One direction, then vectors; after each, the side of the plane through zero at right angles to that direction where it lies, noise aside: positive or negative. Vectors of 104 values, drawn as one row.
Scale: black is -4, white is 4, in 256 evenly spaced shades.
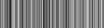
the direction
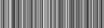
negative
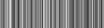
negative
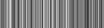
negative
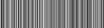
negative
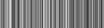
negative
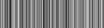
positive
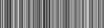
positive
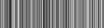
positive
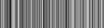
positive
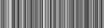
negative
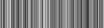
negative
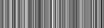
negative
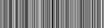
positive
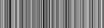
positive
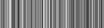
negative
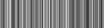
negative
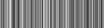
negative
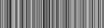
positive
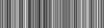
positive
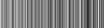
negative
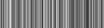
negative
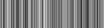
negative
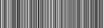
negative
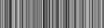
positive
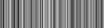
negative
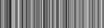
positive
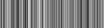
negative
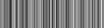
positive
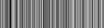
positive
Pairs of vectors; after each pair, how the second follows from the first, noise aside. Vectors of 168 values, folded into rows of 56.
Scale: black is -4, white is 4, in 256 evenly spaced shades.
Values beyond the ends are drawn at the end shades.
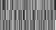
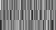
reversed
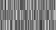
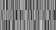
negated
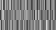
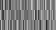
negated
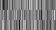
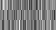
negated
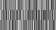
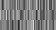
sign-scrambled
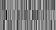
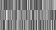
sign-scrambled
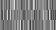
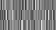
reversed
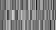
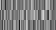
reversed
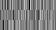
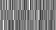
negated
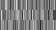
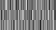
sign-scrambled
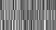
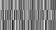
sign-scrambled
